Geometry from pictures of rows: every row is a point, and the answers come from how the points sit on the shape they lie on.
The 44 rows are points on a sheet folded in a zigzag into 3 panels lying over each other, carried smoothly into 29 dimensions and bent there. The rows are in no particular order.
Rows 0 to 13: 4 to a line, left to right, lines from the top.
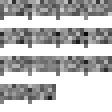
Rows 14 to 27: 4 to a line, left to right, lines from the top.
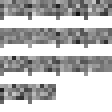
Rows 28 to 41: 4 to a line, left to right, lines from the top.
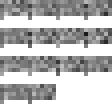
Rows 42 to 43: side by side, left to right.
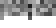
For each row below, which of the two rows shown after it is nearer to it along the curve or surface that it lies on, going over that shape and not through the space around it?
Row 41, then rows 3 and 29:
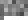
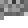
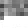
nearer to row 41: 3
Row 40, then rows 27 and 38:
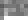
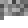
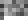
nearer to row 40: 38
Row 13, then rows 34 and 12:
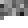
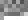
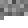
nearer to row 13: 12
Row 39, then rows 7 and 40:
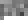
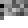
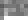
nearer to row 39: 40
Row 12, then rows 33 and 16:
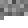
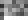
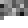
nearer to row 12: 33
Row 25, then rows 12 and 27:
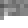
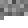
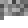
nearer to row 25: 12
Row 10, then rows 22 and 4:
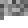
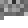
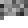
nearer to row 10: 22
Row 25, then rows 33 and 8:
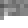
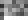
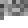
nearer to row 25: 33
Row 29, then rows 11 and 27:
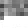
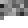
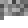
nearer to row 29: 11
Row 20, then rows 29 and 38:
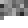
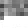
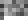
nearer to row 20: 29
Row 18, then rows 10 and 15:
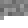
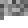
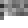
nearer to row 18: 15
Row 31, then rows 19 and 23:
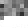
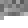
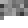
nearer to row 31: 23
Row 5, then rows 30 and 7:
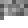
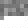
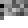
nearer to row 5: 7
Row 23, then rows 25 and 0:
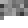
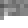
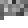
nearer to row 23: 25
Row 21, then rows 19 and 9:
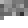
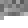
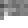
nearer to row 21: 9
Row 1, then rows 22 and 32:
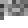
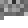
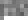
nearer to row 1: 22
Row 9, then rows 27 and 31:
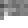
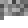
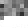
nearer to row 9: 31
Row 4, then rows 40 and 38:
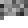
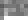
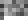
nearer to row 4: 38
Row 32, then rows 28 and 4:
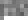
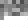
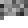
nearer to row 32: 4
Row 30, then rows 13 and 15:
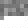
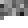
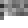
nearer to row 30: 15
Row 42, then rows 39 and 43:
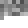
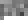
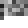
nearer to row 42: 43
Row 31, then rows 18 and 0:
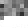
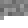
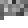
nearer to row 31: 18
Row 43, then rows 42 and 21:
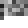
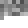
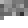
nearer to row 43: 42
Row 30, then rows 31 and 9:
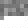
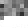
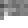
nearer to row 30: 9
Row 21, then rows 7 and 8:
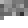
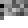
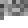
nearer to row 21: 7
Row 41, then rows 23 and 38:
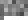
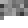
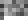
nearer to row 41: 38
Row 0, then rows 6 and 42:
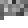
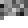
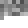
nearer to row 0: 42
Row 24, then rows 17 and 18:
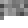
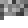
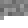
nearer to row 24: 18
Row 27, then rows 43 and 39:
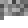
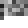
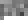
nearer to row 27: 43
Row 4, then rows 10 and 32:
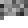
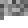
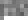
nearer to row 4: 32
